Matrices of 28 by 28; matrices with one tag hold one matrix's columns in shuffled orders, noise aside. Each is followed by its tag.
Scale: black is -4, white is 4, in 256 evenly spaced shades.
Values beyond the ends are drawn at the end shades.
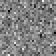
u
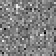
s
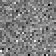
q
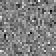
u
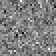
u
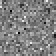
u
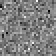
u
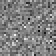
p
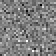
q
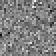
u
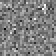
s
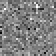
s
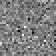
p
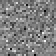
q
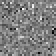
s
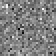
s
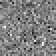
p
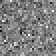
p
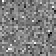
u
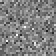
p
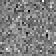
u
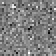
s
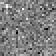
s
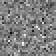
p
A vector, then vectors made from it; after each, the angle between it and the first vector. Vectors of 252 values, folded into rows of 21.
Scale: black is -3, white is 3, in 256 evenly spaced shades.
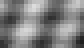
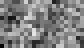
partly aligned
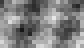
nearly opposite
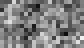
partly opposed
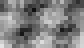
nearly opposite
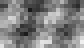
nearly opposite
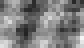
nearly opposite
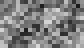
partly opposed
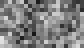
partly opposed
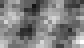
nearly opposite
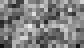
partly aligned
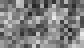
partly opposed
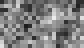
partly opposed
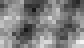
nearly opposite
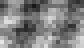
nearly opposite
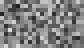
orthogonal
